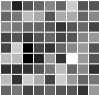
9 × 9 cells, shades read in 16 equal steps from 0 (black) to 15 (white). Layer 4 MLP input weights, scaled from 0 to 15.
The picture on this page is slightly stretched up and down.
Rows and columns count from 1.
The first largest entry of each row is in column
7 3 1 9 2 7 6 3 9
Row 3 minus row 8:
-3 4 -6 -4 1 -9 -4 0 -3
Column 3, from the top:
5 11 6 3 0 0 3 12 4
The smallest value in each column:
3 2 0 2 3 3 5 3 3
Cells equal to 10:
4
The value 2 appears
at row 1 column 2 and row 6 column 4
